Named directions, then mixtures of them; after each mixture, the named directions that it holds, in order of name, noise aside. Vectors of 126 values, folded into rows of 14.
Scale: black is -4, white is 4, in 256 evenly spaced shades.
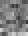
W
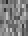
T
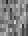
T, W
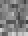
W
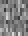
T, W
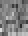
W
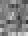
W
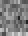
T, W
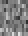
T, W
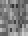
T, W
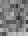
W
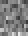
T, W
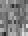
T, W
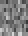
T, W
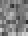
W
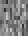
T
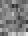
W
